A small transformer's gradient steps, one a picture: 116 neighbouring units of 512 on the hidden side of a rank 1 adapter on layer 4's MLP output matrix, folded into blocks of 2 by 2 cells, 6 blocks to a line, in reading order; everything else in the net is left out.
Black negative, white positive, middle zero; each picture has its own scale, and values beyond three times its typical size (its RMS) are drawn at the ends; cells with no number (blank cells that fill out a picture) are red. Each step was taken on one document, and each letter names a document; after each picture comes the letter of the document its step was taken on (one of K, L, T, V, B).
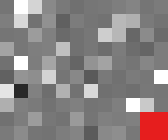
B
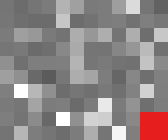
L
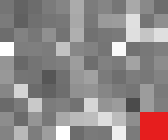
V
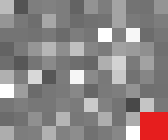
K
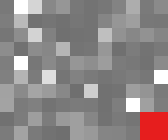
B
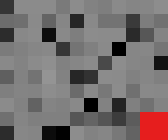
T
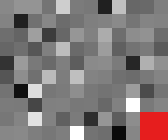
L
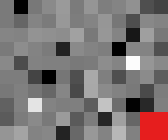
V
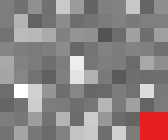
L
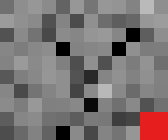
T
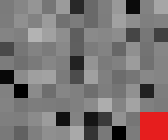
L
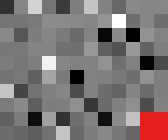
K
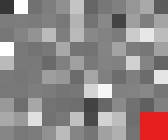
V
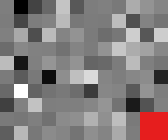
B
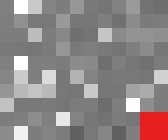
B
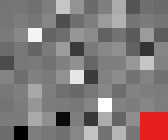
L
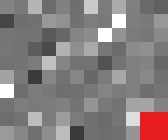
K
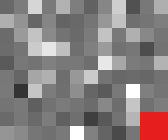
L
